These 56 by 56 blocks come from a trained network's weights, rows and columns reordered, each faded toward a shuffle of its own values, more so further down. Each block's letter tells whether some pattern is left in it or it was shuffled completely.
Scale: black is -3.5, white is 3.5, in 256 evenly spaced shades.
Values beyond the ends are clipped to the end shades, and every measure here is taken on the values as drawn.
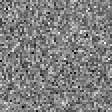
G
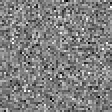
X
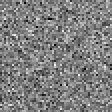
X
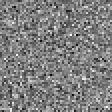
X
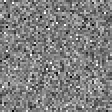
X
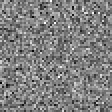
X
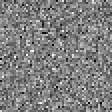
G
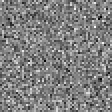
X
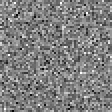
G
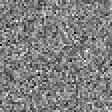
G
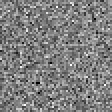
G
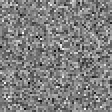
X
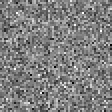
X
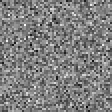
G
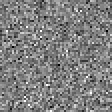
G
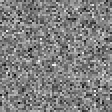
G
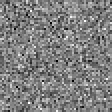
X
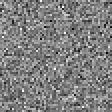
G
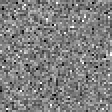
G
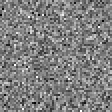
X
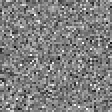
G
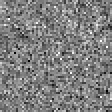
X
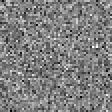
X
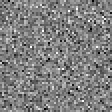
X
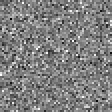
G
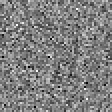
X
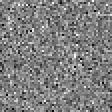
G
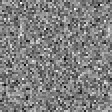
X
